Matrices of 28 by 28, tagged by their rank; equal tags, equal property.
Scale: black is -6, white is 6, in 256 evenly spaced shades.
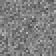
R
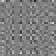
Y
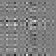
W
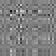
W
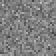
R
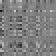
W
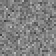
R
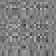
Y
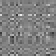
Y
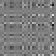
W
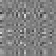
Y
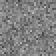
R
